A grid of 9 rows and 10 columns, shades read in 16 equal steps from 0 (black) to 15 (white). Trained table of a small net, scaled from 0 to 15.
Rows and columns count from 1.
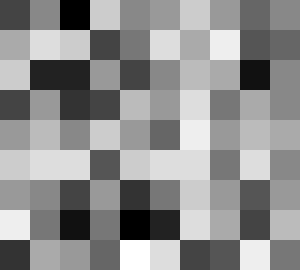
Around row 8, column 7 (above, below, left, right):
12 4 2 10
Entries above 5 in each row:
8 8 6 7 10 9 7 6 7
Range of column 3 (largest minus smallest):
13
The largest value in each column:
14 13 13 12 15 13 14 14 14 11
